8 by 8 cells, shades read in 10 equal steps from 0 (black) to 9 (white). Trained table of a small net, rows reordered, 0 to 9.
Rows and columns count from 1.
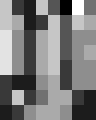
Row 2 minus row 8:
6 4 -4 -4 1 -2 6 5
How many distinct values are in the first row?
7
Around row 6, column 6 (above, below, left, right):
2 6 6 5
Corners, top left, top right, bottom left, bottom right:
7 4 1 1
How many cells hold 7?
9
